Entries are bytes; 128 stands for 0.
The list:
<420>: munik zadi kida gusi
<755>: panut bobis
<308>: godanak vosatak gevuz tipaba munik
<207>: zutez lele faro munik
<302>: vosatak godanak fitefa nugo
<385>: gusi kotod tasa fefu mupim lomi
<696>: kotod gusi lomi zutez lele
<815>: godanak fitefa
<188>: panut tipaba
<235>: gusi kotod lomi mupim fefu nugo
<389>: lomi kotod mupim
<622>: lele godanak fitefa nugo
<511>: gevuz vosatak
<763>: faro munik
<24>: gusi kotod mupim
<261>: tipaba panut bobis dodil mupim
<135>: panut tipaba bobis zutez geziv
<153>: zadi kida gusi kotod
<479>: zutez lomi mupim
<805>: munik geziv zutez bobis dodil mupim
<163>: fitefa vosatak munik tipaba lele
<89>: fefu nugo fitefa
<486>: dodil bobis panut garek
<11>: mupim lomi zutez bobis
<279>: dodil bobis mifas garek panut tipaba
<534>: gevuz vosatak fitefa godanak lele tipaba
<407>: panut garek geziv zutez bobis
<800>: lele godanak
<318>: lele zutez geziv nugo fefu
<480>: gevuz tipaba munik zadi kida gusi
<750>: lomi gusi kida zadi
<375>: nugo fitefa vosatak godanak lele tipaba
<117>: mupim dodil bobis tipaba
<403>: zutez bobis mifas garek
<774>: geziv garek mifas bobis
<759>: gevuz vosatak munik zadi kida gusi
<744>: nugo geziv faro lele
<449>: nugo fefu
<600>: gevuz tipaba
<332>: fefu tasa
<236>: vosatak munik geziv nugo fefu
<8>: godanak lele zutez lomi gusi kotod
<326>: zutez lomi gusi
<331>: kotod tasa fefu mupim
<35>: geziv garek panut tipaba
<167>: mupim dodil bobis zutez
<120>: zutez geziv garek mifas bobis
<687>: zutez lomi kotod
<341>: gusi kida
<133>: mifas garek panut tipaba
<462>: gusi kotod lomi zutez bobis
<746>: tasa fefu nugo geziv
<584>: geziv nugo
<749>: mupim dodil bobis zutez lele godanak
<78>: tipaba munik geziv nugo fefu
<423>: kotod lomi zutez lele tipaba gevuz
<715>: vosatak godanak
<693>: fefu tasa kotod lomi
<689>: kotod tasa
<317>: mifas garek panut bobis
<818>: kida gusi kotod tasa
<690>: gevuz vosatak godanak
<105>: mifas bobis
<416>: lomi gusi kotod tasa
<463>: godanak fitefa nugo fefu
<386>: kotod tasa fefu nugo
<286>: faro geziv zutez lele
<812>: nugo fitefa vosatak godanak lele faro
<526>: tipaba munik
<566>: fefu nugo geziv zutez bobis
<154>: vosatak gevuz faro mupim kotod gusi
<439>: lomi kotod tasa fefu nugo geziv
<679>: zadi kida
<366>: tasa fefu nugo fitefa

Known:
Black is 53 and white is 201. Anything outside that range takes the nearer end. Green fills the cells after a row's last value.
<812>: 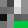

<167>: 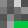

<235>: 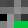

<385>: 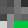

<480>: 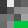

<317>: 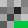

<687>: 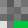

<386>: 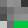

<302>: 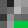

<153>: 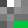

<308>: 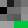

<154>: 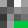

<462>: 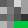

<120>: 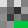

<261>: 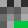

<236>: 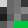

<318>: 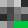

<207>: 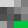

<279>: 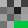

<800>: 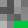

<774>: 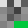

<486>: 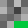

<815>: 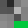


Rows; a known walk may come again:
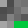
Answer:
<479>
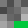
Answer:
<600>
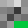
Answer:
<403>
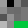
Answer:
<389>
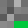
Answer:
<24>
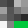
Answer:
<8>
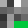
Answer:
<154>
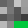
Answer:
<462>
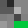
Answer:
<815>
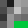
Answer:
<302>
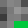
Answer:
<449>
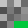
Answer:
<105>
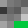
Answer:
<188>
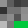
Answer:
<526>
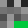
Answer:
<117>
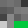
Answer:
<385>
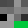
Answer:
<235>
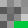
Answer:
<755>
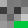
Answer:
<133>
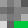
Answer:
<689>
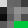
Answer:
<236>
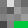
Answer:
<679>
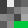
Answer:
<480>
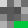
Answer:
<135>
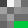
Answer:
<153>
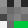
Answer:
<439>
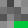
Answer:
<11>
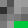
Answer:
<715>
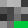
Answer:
<318>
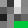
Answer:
<812>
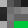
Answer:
<78>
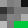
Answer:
<331>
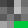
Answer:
<622>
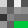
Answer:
<744>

